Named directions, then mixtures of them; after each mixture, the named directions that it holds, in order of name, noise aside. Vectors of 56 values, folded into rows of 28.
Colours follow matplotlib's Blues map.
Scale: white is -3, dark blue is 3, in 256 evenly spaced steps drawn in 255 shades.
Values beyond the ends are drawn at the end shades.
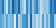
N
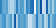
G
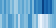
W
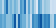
N, W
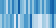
N, W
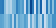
G, N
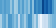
W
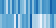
N, W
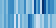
G, W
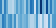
G, W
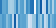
G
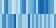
N, W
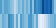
W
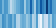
G, W
